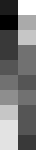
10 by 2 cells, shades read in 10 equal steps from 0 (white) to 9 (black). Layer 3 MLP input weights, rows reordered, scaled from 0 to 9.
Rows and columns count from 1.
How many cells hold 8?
1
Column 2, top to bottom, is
0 3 2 5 5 6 5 6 6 7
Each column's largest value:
9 7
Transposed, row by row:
8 9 7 7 6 5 4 2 1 1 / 0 3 2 5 5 6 5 6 6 7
